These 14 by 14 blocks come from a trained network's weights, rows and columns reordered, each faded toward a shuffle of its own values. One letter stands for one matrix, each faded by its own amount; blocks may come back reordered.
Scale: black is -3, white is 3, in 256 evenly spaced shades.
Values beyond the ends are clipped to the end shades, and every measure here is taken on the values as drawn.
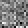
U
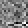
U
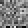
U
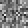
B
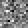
B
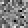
B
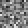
B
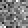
B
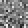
B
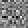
U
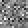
B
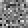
B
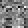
U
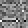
U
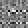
U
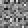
B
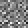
U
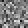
U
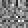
U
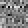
U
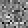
B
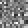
U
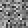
B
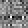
U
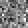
B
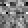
U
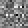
U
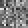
U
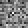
U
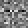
U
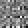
U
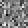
B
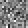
B
